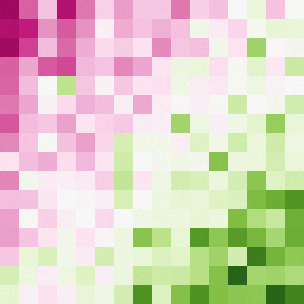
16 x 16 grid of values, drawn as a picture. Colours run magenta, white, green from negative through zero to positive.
Slope: up to the bottom right. Mirror symmetry: none. Histogram: bell-shaped. Stripes: none. Ninth with the lowest average: top left. Grain: fine. Ninth with the highest average: bottom right.
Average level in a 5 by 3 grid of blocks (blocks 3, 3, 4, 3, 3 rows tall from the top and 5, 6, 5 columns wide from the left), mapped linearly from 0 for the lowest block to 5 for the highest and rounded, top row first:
013 | 123 | 133 | 235 | 345
